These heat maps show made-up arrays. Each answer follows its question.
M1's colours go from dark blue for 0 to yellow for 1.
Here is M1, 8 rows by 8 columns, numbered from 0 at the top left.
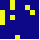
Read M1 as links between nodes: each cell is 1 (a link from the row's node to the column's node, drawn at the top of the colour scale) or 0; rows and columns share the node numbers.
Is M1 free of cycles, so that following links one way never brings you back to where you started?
no
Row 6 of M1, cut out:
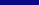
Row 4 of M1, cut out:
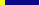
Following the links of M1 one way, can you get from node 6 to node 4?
no
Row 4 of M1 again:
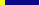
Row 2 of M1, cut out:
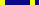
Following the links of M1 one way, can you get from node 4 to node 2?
yes
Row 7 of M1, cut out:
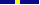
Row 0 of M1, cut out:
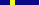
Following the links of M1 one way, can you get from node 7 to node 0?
yes
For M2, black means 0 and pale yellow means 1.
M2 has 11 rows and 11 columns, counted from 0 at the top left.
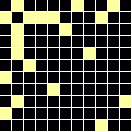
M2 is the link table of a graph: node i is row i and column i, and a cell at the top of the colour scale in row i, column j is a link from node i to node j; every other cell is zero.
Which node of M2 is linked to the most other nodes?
node 1
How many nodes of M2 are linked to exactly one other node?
6
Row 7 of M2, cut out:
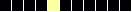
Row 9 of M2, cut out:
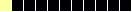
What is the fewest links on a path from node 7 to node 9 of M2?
4
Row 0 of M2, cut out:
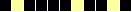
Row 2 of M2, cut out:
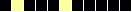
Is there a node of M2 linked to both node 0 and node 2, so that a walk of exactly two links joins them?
yes
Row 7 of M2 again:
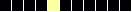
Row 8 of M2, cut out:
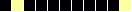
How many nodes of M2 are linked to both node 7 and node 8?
0
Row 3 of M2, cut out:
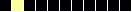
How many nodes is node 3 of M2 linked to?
1
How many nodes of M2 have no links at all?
0
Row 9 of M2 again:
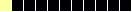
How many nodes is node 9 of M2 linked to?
1
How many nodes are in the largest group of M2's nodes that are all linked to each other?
2
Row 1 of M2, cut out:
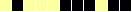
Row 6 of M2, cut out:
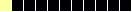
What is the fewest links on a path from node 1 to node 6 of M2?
2
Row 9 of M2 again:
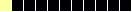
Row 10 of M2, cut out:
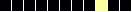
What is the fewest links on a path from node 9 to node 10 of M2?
4
